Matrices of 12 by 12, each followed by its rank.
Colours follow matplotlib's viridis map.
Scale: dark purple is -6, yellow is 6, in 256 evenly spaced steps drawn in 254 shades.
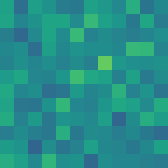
full rank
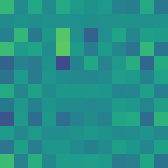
two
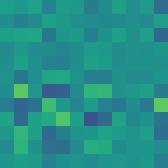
two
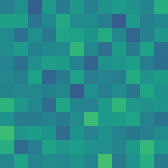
full rank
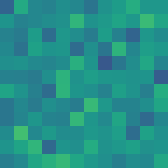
full rank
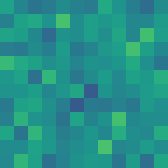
full rank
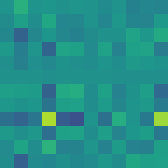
two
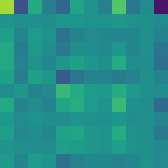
two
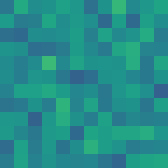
full rank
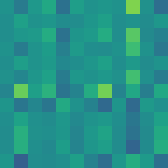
two
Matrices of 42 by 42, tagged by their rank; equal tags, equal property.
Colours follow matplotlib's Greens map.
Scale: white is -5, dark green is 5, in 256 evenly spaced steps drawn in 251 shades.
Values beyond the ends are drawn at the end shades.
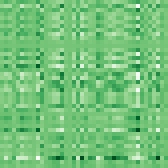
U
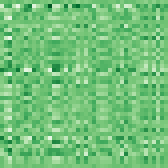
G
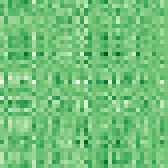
G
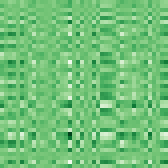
U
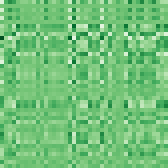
U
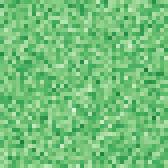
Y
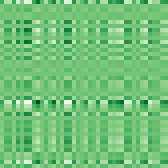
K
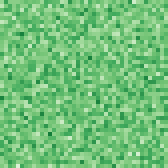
Y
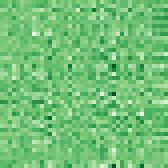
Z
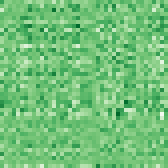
Z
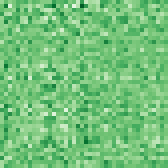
Z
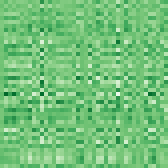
G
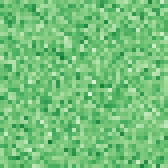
Y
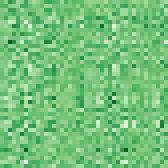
Z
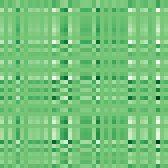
K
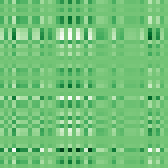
K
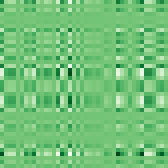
K
